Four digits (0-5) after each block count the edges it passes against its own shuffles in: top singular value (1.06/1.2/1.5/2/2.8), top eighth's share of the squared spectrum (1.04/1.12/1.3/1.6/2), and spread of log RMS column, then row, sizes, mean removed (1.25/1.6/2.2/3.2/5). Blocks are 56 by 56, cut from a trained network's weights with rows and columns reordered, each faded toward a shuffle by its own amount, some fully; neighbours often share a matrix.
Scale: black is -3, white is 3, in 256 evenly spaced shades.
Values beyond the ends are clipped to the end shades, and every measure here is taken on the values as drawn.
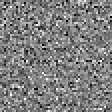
2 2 0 1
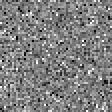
0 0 0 0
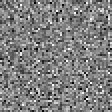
3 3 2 1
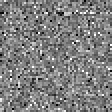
2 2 0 1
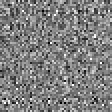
3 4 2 2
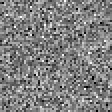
0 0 0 0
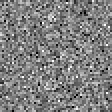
0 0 0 0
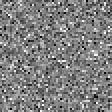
1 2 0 0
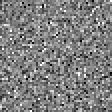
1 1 0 0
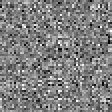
3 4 2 2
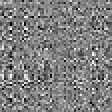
4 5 3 3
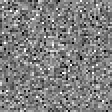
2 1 0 0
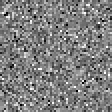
0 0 0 0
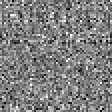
3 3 0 2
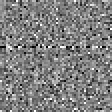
3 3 0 2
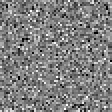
1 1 0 0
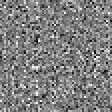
3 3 2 1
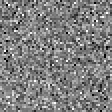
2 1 0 0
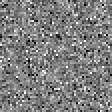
0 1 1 0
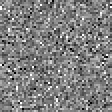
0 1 0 0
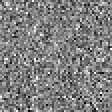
3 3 1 1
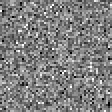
0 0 0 0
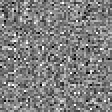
3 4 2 2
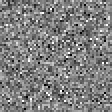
1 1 1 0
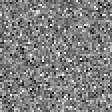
0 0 0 0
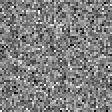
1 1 0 0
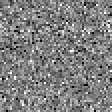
2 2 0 1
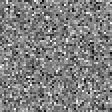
1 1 0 0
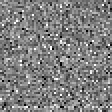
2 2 0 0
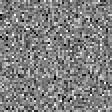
3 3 0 1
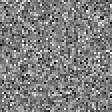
2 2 0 0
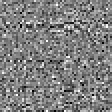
4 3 1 2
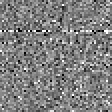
3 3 1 2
